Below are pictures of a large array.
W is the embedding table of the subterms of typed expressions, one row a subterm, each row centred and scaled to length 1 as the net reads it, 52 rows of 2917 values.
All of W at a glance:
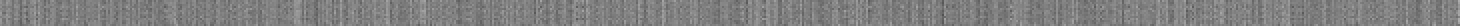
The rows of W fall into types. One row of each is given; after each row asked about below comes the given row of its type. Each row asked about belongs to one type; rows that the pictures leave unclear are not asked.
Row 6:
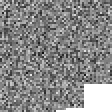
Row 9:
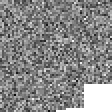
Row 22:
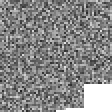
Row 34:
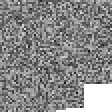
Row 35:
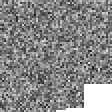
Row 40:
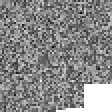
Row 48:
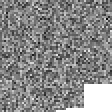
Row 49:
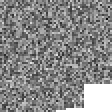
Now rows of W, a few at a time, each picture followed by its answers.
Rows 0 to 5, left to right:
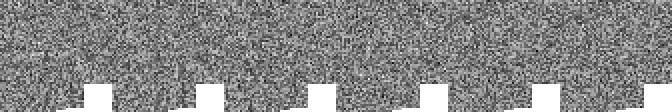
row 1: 40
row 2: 9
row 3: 22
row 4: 34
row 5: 34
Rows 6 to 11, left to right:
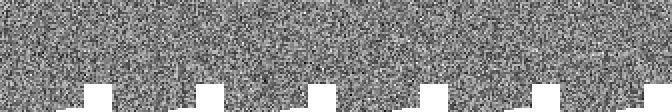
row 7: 40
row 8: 35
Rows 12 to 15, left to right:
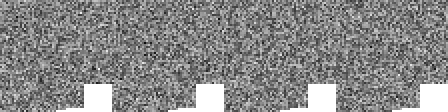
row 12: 35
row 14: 49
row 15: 22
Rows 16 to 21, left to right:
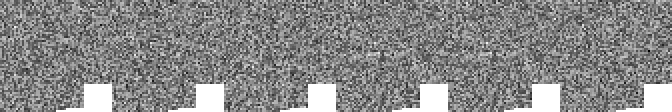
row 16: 9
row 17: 9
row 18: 40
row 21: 34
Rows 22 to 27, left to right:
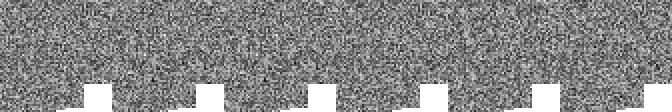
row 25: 22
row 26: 49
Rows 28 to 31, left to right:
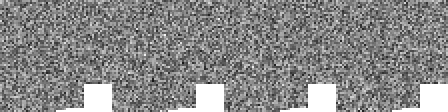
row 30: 40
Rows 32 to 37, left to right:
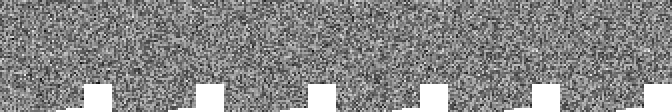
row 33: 9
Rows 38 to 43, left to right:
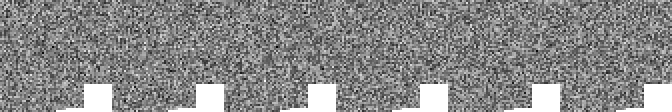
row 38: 6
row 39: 22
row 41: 22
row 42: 34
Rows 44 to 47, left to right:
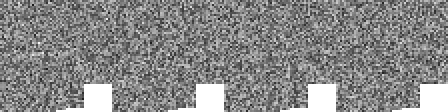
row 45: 49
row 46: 40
